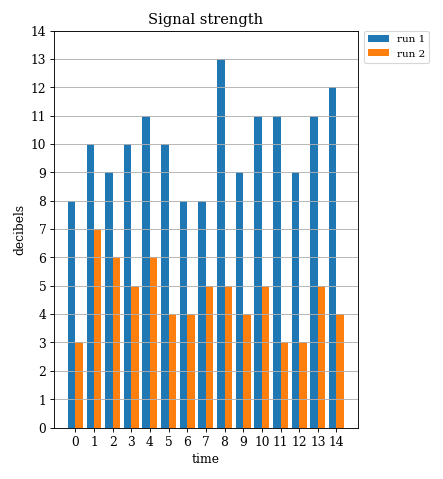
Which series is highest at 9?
run 1
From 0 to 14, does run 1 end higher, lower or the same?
higher
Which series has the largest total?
run 1
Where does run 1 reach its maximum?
8
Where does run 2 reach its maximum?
1
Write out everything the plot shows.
Title: Signal strength
x-axis: time, ticks 0 1 2 3 4 5 6 7 8 9 10 11 12 13 14
y-axis: decibels, ticks 0 1 2 3 4 5 6 7 8 9 10 11 12 13 14
Legend: run 1, run 2
Values:
run 1: 8 10 9 10 11 10 8 8 13 9 11 11 9 11 12
run 2: 3 7 6 5 6 4 4 5 5 4 5 3 3 5 4
